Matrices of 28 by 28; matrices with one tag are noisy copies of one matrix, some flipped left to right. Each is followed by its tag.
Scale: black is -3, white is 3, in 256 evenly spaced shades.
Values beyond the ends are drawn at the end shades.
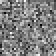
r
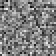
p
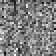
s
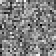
r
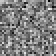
p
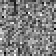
s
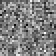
r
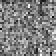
s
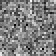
r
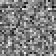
p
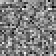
p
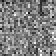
s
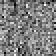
s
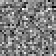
p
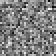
p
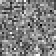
r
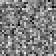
p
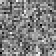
r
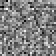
p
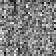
s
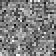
r
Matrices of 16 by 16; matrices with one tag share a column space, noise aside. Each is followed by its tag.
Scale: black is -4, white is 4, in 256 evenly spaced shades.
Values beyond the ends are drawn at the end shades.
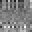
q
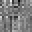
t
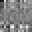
q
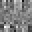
q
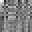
t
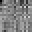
t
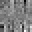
q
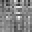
t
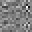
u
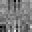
q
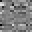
u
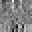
q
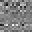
u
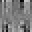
q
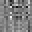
t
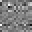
u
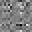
u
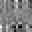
q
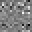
u
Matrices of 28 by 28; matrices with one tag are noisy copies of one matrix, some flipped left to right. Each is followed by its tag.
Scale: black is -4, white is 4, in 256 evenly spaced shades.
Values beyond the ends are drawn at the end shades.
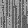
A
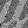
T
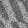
T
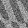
T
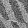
T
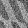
T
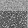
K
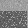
K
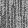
A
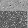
K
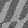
T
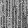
A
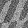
T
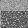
K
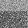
K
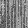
A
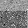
K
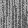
A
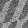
T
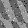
T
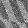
T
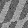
T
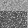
K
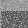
K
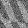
T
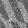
T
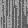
A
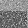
K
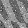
T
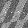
T
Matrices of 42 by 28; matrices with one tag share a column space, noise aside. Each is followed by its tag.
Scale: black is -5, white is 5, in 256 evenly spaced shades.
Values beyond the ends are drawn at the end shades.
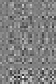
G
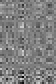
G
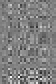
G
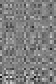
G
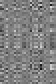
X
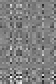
G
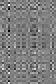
X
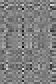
X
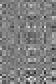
G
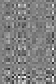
G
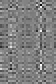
X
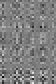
G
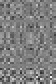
G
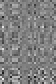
G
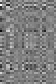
X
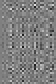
X
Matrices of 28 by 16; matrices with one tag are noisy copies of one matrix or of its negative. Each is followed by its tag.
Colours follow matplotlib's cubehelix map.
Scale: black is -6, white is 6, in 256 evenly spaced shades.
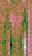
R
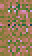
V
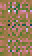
V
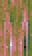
R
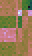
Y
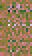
V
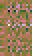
V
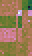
Y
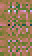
V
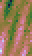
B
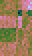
Y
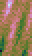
B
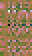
V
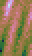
B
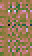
V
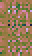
V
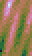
B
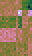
Y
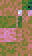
Y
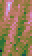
B
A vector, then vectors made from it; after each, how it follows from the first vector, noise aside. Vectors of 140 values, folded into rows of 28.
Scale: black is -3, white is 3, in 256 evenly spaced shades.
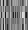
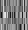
reversed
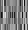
reversed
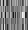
copied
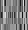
reversed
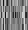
copied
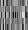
copied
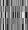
copied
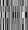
copied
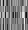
copied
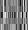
reversed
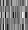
copied
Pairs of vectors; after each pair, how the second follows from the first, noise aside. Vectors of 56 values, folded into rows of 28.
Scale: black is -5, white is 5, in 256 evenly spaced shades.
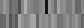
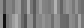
shuffled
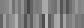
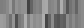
sign-scrambled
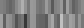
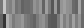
shuffled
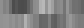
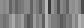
shuffled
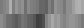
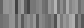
shuffled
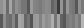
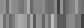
sign-scrambled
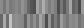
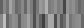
shuffled
